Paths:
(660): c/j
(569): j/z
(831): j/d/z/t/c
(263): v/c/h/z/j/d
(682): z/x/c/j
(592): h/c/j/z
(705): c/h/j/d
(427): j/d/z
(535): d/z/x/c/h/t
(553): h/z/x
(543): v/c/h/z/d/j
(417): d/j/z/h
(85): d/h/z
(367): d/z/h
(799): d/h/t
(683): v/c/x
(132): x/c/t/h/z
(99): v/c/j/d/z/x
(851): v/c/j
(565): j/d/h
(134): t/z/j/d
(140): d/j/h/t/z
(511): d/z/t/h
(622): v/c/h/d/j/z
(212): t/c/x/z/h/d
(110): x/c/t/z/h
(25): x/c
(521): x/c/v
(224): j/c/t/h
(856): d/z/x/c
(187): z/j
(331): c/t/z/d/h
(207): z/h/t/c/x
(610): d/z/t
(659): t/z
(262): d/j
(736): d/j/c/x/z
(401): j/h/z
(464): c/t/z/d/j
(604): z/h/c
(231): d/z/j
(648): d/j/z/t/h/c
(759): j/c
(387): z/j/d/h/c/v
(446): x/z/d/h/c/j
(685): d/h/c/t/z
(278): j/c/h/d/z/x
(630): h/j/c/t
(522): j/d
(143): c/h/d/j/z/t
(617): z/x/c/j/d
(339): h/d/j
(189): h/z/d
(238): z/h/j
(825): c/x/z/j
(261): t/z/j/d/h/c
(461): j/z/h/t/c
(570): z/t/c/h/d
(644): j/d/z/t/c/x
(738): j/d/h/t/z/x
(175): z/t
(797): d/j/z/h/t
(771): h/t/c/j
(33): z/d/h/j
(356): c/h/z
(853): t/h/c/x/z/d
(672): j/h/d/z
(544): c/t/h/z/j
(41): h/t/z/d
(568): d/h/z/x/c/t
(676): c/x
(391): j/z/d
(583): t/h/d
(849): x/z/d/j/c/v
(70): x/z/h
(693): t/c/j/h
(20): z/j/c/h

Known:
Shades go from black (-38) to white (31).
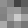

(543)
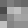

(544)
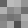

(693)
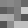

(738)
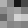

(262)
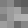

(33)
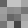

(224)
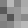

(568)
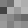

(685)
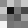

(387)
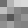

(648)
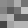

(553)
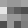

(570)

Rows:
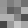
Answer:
(278)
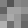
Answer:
(622)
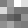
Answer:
(604)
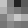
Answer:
(522)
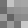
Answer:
(535)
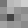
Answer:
(461)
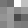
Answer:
(356)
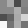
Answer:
(851)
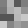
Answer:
(771)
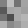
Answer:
(630)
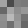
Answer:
(427)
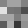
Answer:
(565)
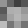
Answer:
(231)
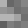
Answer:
(41)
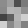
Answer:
(660)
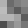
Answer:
(853)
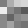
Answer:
(261)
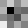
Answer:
(521)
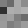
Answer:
(140)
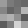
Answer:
(99)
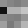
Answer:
(175)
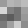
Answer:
(25)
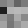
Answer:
(143)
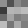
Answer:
(569)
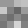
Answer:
(856)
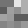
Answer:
(132)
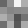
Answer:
(110)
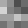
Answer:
(705)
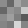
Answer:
(736)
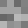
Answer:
(446)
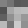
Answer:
(825)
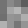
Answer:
(238)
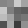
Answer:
(331)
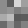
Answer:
(85)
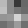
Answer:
(617)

